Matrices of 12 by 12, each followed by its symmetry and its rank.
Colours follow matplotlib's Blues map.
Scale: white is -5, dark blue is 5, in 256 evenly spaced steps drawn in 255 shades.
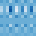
neither, rank one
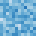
neither, full rank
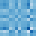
symmetric, rank one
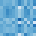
neither, rank two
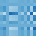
neither, rank one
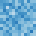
symmetric, full rank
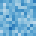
neither, full rank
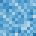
symmetric, full rank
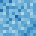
symmetric, full rank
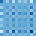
symmetric, rank one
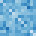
symmetric, full rank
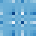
symmetric, rank one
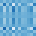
neither, rank one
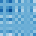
symmetric, rank one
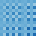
symmetric, rank one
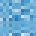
neither, rank two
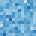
neither, full rank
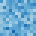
neither, full rank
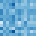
neither, rank two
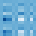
neither, rank one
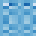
neither, rank one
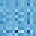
neither, rank two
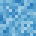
symmetric, full rank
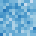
neither, full rank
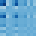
symmetric, rank one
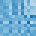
neither, rank two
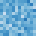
neither, full rank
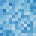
symmetric, full rank
